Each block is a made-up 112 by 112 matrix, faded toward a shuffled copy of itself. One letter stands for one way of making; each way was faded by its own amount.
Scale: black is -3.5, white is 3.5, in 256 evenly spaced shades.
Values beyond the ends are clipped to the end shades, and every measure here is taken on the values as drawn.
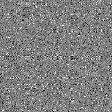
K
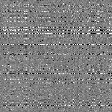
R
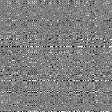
R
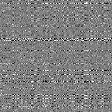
R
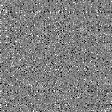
K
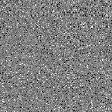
K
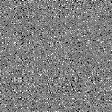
K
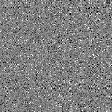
K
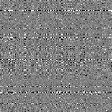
R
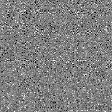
K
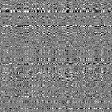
R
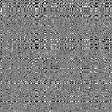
R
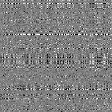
R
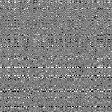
R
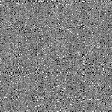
K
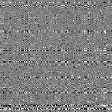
R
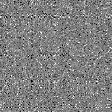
K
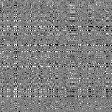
R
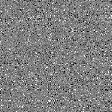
K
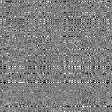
R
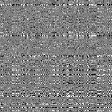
R
